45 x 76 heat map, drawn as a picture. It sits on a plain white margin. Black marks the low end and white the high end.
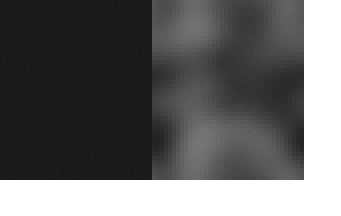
The table splits into one row of 2 panels. Panel 1,1: very low, flat. Panel 1,2: low, smooth.
